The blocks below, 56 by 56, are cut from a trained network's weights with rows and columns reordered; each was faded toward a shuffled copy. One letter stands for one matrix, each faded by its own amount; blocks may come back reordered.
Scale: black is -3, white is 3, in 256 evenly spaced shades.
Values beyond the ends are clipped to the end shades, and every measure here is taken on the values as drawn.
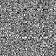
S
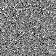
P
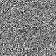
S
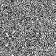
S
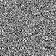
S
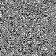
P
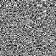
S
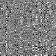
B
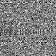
S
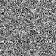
S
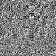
S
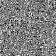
P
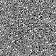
P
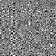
B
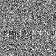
S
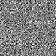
S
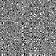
B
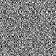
S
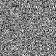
S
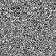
S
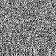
S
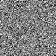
S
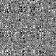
B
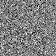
P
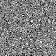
P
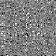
B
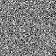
S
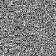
S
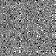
B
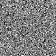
P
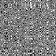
B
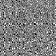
B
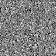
P
